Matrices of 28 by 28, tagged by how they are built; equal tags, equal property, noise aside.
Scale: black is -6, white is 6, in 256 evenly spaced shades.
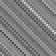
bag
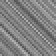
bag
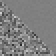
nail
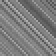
bag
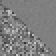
nail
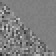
nail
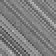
bag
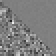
nail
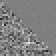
nail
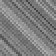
bag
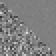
nail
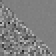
nail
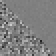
nail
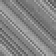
bag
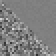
nail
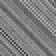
bag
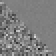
nail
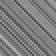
bag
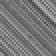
bag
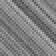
bag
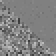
nail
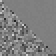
nail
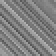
bag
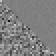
nail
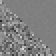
nail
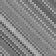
bag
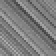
bag
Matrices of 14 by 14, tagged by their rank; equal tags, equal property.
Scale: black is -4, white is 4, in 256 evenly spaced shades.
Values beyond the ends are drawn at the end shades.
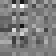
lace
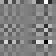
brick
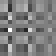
brick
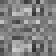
lace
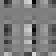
brick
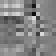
lace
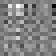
lace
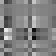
brick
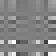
brick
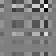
brick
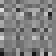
lace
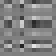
brick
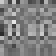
lace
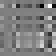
brick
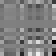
brick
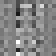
lace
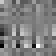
lace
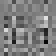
lace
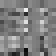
lace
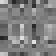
lace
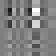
brick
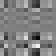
brick
